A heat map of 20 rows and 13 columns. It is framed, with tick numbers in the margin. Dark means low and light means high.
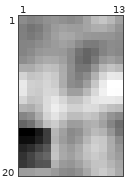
The bottom left is the roughest part. The ninth with the highest average is the middle right. In the bottom left lies a patch that is lower than the rest. The bottom left is the ninth with the lowest average. The field is mottled with small blotches.
